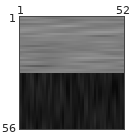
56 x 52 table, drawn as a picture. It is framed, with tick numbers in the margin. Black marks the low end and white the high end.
The table splits into 2 rows of 1 panel. Panel 1,1: middling, streaked across, faint in contrast. Panel 2,1: very low, streaked downward, faint in contrast.
